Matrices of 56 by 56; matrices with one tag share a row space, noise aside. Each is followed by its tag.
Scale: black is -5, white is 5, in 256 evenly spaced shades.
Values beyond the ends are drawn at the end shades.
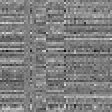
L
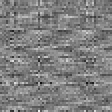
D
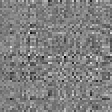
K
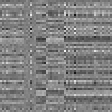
L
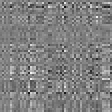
K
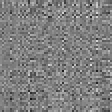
K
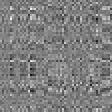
K
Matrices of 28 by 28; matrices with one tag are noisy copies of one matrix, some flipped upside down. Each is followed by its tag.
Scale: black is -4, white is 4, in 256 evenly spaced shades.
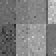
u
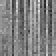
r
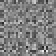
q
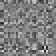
q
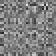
q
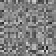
q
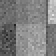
u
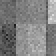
u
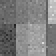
u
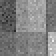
u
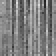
r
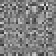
q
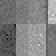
u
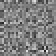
q
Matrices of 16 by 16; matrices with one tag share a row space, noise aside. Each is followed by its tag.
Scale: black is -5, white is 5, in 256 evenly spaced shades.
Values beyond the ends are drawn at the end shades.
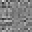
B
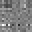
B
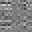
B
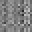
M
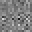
M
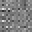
B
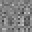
M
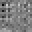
B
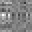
B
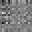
B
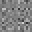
M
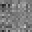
B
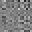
M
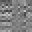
B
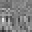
B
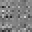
B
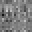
B
